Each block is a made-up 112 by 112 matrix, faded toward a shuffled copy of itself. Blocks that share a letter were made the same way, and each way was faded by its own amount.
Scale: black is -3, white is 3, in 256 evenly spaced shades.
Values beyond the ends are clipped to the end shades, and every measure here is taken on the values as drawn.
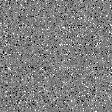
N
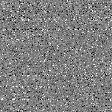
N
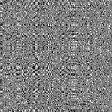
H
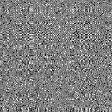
H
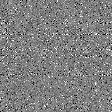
N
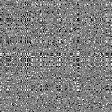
H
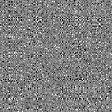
H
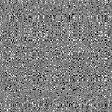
H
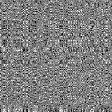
H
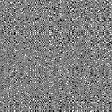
H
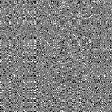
H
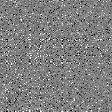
N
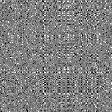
H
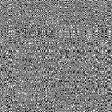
H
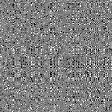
H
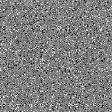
N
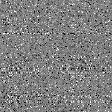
N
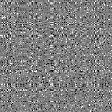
H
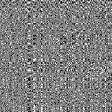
H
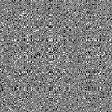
H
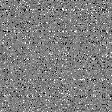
N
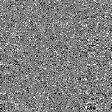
N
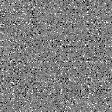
N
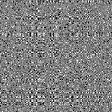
H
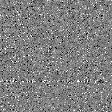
N
